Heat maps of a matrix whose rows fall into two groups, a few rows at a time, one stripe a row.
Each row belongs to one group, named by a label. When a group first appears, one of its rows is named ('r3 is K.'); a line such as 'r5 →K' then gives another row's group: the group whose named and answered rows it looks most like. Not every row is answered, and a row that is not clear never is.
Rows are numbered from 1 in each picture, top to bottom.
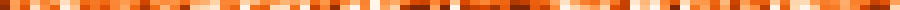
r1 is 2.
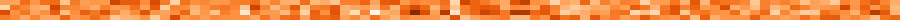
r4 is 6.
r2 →2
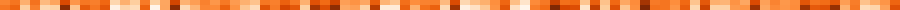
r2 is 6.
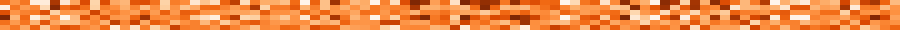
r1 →2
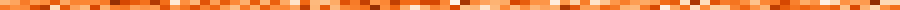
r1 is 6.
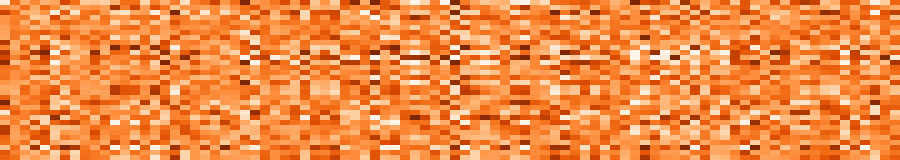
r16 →2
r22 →6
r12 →2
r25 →6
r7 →2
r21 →2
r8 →6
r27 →2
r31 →6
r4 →2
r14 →6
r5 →6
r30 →6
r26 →2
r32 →6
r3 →6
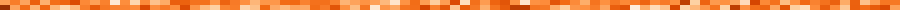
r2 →2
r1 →6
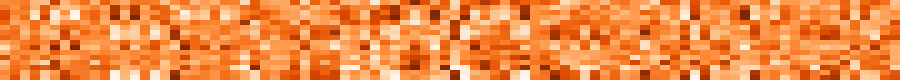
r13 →2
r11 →2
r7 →6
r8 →6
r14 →2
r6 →6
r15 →6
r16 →6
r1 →2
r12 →2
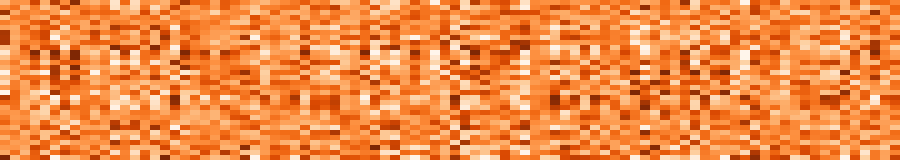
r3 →2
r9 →2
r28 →6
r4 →2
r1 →6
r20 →6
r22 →6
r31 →6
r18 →6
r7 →2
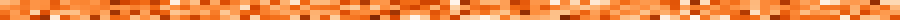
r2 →2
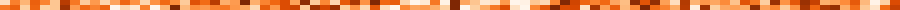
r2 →6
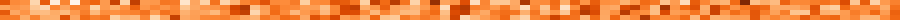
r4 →6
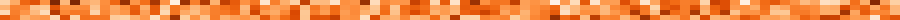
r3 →2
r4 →6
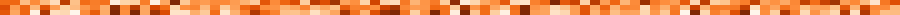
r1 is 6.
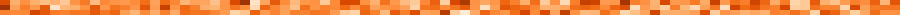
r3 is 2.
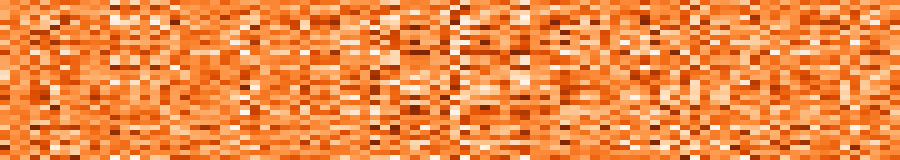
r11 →2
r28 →2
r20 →2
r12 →6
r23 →2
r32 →6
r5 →6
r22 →2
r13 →6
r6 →2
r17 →6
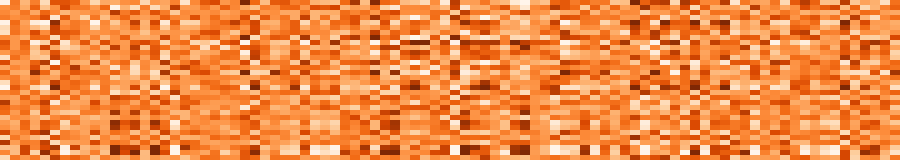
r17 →2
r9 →2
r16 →6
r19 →6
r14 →6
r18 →2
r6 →2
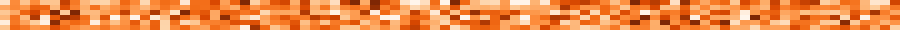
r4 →6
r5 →2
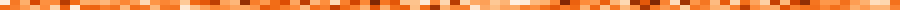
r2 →6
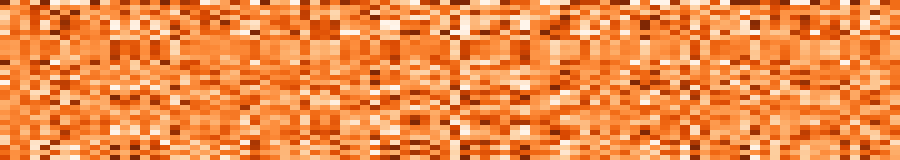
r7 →2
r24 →2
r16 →6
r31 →2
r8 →6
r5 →6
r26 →6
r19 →2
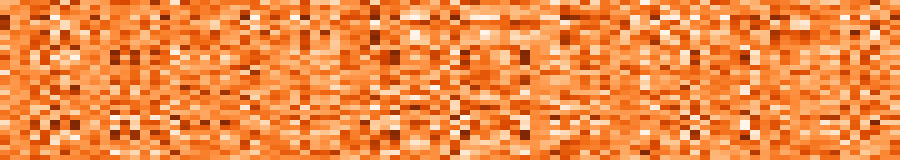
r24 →6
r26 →6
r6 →2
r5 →2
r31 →6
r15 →2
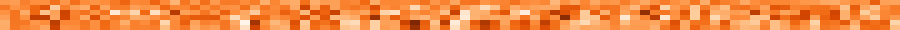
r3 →6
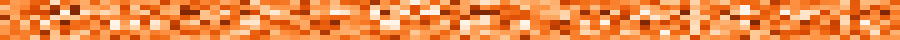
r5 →6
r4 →2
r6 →6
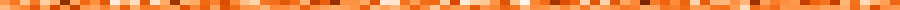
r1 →6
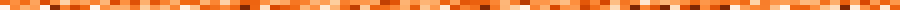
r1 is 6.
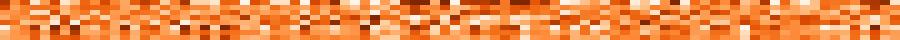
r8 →6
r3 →2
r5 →6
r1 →2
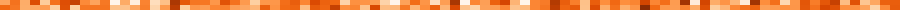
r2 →6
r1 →6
